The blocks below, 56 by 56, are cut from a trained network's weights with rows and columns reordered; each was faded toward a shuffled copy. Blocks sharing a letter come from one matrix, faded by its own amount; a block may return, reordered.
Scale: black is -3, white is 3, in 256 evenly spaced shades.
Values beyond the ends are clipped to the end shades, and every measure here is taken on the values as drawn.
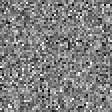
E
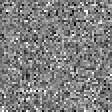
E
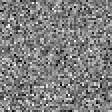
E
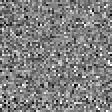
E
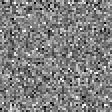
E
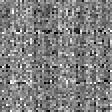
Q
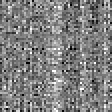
Q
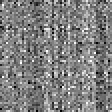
Q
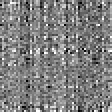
Q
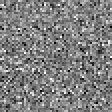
E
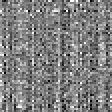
Q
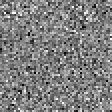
E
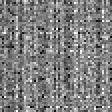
Q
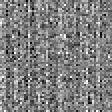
Q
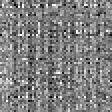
Q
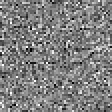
E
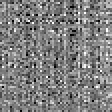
Q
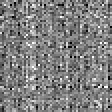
Q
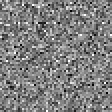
E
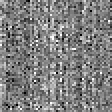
Q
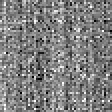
Q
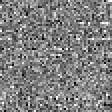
E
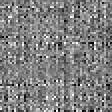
Q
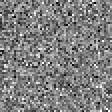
E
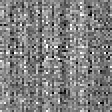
Q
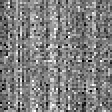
Q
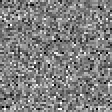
E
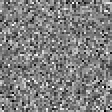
E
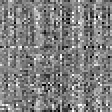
Q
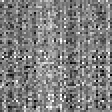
Q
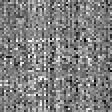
Q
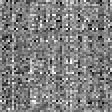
Q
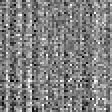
Q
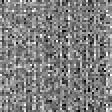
Q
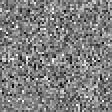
E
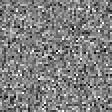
E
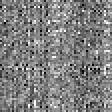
Q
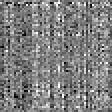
Q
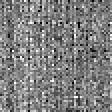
Q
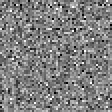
E
